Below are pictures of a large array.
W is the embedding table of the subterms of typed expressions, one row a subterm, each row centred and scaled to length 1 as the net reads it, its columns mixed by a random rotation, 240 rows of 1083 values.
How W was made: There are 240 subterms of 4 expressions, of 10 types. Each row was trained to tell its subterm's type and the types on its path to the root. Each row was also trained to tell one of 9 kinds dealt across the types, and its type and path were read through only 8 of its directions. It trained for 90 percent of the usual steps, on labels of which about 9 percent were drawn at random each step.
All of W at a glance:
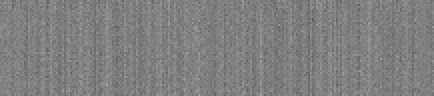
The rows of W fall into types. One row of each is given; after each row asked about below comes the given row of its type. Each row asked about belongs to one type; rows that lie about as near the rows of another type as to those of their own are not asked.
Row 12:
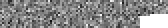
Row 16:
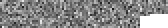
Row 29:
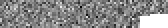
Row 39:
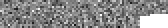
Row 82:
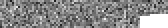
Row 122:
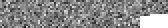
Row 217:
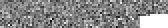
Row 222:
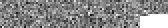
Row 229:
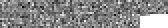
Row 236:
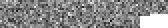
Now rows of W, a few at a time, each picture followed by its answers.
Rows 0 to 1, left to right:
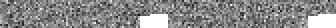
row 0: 12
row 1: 222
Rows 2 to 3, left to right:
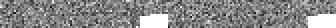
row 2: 16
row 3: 16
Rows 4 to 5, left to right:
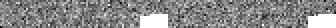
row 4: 222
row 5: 29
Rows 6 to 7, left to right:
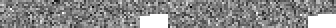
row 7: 16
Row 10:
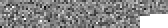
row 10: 16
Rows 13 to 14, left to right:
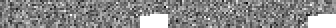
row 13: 236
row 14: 12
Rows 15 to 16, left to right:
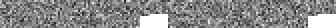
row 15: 222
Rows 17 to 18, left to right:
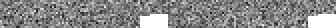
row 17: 236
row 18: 12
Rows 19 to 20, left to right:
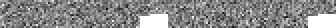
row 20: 217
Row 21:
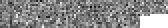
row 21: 12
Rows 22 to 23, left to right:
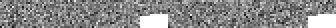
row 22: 16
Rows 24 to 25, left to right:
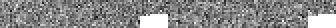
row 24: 29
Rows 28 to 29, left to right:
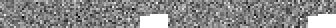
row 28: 82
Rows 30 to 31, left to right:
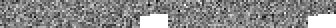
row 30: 122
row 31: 29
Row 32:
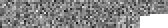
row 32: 229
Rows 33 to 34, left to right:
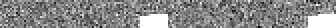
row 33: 82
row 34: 229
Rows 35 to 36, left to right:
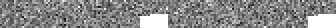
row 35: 12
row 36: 29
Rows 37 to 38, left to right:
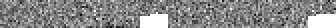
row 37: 217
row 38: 222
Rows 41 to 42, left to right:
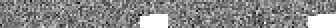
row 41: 12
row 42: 222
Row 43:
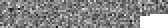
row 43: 122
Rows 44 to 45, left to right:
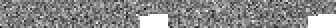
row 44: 82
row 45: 29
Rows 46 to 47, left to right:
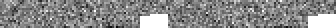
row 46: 217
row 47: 39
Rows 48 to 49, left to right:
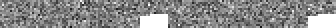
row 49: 16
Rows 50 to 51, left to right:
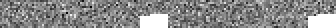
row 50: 236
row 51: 222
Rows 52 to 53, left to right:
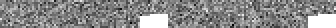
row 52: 82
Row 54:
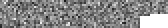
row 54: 16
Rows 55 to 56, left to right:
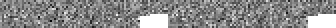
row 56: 29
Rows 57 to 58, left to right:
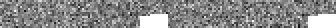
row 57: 29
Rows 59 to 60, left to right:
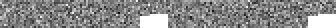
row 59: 229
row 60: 82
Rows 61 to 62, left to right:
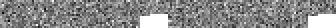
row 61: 82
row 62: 122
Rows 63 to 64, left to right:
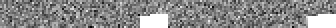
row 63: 12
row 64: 16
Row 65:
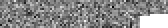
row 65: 217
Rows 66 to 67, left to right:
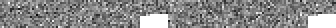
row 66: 122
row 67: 229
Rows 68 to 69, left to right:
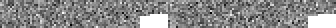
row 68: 16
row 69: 229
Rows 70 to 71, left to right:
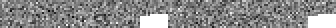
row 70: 217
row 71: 82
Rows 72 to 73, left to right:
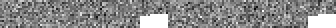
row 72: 29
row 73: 29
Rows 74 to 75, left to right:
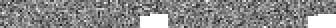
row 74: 122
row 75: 29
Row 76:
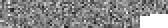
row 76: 122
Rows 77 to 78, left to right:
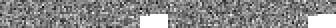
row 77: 39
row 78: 229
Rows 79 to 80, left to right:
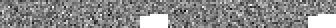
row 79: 217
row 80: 236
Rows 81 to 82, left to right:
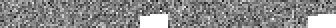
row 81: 29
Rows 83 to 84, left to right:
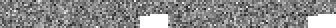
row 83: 29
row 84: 12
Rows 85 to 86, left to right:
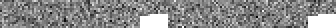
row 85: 222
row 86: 29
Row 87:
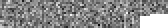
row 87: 122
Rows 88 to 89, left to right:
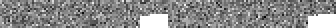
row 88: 222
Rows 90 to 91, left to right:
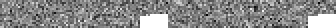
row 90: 217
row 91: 39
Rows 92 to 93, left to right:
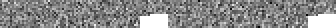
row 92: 12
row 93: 12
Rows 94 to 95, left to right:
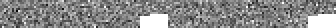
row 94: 236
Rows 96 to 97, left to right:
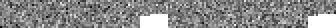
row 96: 12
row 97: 217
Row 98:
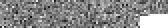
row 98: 222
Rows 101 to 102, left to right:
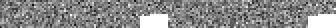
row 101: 236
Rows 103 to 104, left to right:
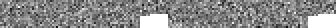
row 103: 122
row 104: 39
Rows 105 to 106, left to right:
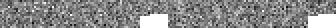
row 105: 236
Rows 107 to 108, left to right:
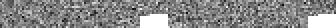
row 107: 16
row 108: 39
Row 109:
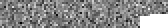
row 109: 236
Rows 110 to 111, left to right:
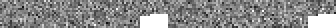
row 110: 12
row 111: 217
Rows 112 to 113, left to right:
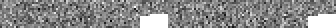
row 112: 222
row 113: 217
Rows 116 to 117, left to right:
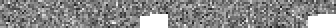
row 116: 122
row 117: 39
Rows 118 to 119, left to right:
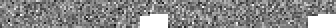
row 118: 82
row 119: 16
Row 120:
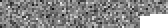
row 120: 16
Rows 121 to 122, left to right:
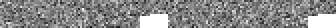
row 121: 39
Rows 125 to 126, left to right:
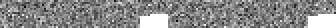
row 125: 82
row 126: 82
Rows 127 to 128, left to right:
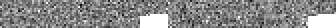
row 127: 29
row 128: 222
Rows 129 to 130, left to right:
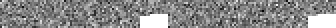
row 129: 16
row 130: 222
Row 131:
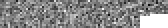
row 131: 122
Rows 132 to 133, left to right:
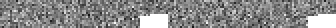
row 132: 29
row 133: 29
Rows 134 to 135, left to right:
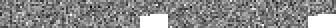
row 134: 12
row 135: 236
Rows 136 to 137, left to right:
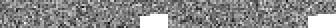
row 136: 236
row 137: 222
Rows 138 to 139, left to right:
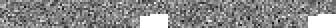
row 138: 82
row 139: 222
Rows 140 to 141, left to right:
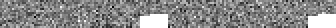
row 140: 217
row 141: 236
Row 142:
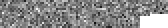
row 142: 122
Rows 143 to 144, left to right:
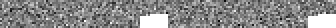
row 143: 217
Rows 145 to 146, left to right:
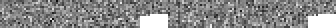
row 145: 217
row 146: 12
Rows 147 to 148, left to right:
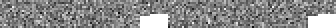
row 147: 229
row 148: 16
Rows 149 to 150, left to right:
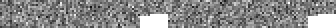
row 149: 12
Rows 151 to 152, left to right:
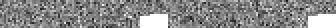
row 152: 222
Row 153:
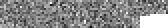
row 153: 39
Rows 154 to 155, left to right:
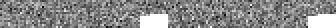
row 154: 39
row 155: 236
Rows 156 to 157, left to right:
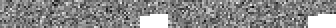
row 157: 236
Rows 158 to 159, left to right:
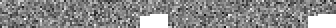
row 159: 122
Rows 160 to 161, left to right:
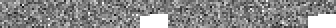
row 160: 222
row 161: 122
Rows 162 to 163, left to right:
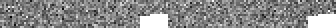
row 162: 16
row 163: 29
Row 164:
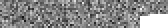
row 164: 222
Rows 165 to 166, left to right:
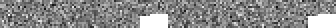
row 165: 82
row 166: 236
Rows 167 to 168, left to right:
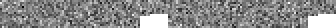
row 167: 16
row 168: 122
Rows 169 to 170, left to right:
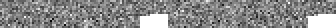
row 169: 217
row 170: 29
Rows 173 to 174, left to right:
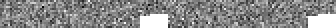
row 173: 122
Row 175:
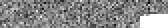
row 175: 229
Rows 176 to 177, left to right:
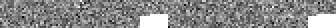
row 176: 82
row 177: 222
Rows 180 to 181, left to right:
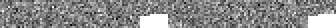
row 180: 236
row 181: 39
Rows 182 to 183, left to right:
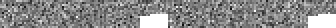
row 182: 82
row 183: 16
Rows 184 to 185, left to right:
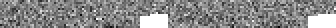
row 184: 217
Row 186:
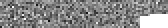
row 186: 16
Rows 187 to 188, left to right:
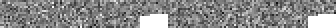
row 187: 39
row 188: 217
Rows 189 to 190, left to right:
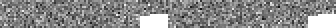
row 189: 229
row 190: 82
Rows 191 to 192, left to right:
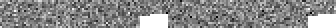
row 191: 29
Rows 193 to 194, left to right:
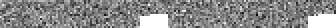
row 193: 229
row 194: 29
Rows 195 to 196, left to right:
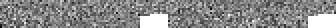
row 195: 16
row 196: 217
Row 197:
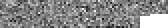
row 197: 39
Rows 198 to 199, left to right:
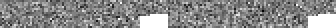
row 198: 217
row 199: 12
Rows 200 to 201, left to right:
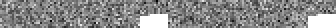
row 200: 39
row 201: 222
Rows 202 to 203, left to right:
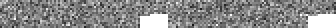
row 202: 16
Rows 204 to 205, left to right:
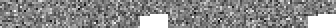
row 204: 29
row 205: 217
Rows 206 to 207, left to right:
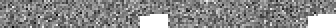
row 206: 12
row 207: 29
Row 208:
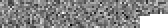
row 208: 16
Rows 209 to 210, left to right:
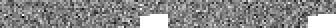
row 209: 16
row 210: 29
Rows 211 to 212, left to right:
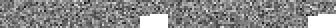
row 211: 82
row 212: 236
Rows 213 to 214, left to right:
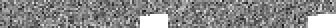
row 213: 12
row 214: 82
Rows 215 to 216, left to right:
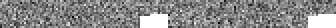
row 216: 229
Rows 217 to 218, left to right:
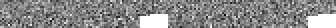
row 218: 12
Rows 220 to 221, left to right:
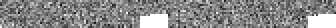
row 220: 39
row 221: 29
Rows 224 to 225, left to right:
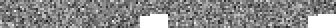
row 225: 39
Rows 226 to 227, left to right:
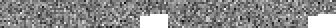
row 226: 39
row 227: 222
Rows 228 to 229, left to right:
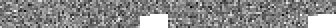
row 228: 29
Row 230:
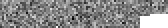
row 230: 82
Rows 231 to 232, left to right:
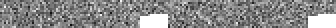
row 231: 222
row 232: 16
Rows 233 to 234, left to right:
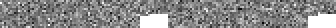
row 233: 222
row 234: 122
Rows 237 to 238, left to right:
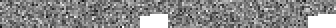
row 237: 16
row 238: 236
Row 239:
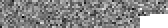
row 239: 16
